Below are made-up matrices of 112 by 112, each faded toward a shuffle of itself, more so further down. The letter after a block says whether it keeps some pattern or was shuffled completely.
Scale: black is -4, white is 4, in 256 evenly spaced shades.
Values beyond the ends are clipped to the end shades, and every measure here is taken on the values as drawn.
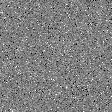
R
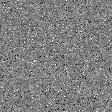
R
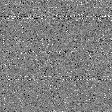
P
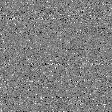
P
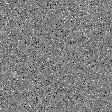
R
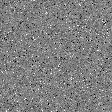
R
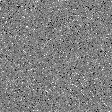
R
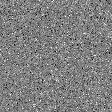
R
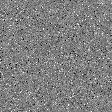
R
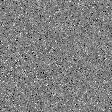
R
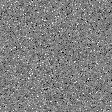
R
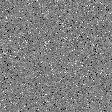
R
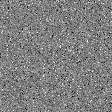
R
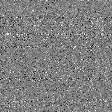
P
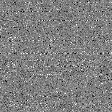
P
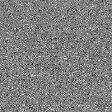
P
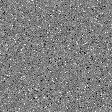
R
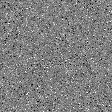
R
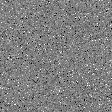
R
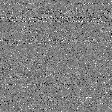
P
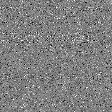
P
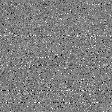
P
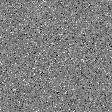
R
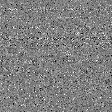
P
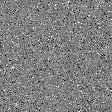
R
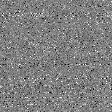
P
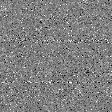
P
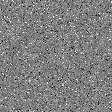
R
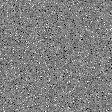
R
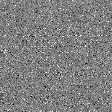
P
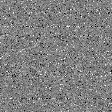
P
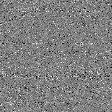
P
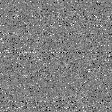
P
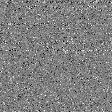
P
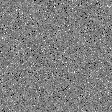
R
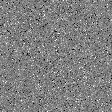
R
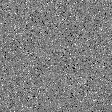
R
